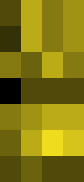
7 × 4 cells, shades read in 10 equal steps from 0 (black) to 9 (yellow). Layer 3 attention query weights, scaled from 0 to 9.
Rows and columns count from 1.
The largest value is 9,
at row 6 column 3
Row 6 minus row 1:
1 0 4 2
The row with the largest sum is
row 6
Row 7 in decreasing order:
4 3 3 3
